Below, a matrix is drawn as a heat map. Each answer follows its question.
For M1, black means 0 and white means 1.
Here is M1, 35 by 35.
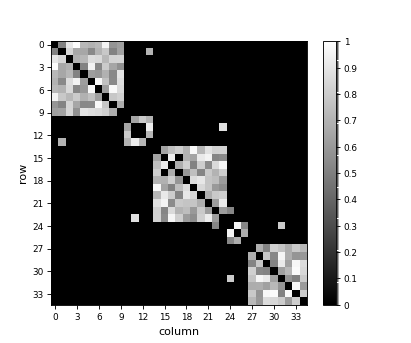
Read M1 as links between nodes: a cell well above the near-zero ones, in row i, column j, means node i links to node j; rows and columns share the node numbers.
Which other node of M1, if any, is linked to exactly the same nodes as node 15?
node 17
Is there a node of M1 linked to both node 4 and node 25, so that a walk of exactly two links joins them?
no
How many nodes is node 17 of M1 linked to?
8
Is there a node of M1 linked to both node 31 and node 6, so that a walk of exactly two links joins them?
no
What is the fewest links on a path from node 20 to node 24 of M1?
2
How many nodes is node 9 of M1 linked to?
9
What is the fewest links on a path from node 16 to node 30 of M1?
4
